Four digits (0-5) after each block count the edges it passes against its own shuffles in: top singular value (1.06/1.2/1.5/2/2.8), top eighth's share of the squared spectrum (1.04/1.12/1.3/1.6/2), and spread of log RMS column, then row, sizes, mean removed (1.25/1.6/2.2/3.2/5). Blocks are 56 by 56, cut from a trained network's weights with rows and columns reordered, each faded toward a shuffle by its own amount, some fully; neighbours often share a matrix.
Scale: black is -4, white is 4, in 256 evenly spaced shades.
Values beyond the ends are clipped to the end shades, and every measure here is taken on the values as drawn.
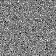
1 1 0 0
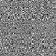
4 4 2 3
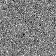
0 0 0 0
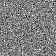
1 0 0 0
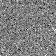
0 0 0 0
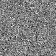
1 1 0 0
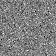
0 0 0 0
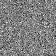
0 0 0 0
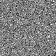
0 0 0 0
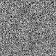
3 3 1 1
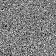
0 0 0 0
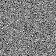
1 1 0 0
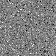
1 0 0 0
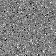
1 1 0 0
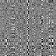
4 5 3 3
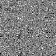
3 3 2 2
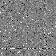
2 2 0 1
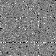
3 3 0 1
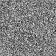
2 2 0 0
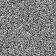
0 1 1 0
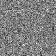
2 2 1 1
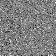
2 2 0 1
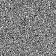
1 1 0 0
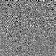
3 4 1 2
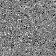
2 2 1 1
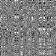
3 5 3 2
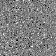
2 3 1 1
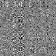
3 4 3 2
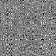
3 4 2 2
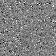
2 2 1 1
